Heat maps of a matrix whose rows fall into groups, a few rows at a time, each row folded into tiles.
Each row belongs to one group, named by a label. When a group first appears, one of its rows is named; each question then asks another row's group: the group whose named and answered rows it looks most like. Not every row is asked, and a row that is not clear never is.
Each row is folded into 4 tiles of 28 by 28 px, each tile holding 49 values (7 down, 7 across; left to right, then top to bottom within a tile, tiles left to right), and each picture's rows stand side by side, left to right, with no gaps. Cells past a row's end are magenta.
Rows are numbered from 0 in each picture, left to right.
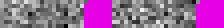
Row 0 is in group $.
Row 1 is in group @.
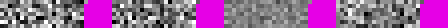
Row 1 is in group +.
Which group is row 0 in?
@
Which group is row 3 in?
$
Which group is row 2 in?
@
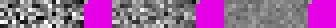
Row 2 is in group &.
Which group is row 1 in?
@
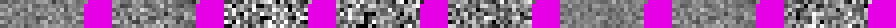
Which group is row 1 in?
@
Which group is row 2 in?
@
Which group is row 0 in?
@
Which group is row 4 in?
+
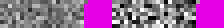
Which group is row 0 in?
+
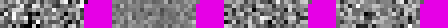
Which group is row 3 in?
$
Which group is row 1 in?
+
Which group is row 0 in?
$
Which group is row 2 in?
+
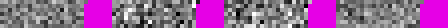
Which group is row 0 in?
+
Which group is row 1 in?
$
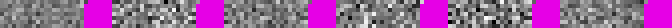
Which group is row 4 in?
+
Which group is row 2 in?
+
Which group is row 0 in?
$
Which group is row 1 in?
@
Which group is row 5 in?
@
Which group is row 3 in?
&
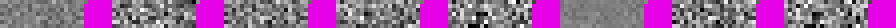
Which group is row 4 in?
$
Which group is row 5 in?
&
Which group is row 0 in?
+
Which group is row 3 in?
$
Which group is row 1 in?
@
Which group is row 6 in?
+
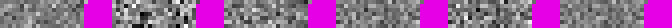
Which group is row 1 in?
$
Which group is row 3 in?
+
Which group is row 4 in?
+
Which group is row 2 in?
@
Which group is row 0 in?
&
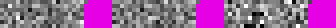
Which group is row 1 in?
+
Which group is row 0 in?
+
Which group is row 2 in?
$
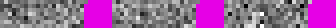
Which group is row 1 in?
$
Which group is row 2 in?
&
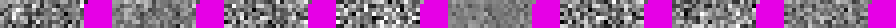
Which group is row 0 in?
$
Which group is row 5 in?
+
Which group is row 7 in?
+
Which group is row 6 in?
&
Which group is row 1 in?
$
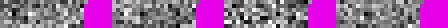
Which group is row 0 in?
&
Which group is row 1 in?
$
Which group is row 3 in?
$
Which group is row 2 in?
@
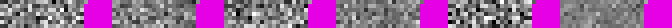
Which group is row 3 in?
+
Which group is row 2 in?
&
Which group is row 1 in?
@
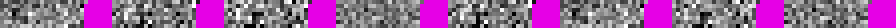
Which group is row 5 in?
&
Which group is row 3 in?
+
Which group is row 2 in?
$
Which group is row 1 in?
$
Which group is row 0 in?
&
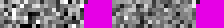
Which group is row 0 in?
$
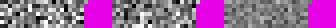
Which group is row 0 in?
@
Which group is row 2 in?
+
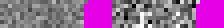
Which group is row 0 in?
+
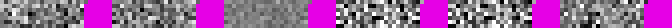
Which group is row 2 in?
+
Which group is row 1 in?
+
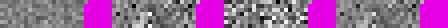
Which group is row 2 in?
@
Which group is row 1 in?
&
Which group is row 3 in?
&
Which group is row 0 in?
@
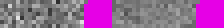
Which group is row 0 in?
+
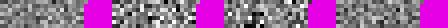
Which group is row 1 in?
@
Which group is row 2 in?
$
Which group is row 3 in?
+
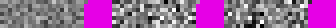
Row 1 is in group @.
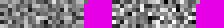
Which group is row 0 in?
+
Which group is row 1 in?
@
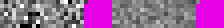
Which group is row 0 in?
$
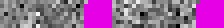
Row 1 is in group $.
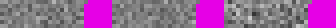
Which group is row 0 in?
+
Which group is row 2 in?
$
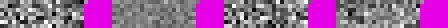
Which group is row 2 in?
+
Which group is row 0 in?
@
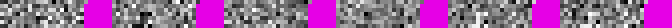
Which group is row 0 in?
@
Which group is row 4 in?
&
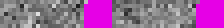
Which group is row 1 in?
&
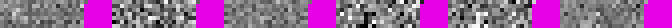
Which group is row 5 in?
&
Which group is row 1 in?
+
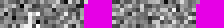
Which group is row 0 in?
&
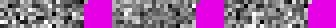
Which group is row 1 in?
$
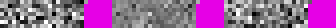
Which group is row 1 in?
&
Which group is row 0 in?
@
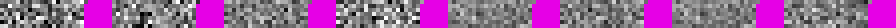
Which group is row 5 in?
+
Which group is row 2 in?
+
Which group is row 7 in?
@
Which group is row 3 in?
@
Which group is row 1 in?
$
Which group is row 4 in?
$
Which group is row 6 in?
$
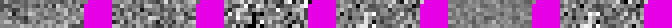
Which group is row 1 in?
+
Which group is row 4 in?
@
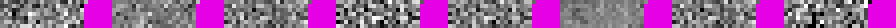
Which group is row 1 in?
&
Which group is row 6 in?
+
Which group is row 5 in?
&
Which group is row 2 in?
+
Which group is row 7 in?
$
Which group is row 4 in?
+
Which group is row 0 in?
&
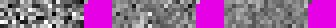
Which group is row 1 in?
&
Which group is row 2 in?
$
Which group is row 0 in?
@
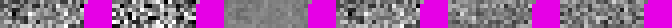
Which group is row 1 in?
@
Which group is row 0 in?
&
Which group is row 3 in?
&
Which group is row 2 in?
&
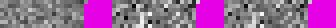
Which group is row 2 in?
&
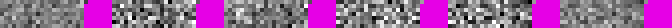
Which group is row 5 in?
@
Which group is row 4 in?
@
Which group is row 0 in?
$
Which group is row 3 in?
@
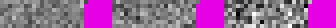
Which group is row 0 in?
$
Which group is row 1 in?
&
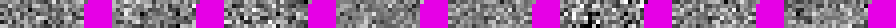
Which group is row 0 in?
+
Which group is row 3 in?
&
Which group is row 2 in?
@
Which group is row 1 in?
$
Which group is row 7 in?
&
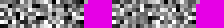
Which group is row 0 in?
@
